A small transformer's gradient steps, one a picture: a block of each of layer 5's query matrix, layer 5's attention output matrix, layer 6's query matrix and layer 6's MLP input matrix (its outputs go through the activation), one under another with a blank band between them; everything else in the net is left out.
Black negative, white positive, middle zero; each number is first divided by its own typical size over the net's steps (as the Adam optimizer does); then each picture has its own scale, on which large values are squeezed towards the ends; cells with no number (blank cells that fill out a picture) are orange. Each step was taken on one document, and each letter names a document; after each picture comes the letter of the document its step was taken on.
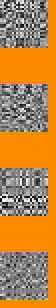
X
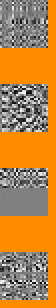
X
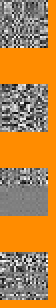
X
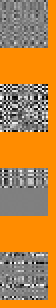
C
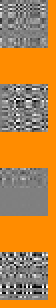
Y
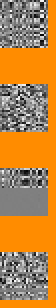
X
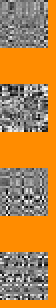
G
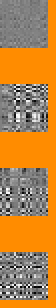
Y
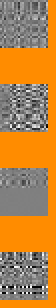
Y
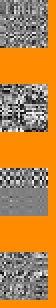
G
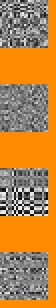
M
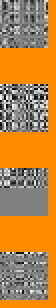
C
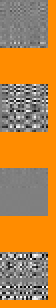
Y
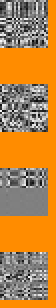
G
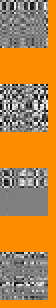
C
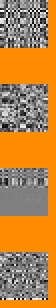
X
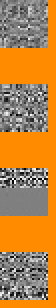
M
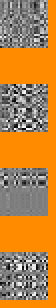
X
